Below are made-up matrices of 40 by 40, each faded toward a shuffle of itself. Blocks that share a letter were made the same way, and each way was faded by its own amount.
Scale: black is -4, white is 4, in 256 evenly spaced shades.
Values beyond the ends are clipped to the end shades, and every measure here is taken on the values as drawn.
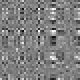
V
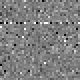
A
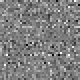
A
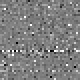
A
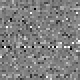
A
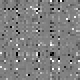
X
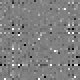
X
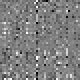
X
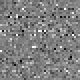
A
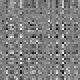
V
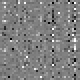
X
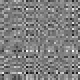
V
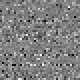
A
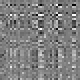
V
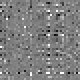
X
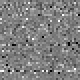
A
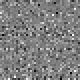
A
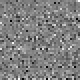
A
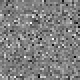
A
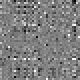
X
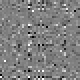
X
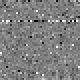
A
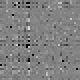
X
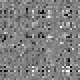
X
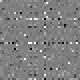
X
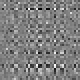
V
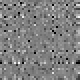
X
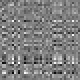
V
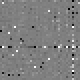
X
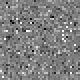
A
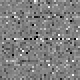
A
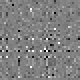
X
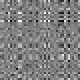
V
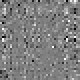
X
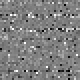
A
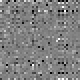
X
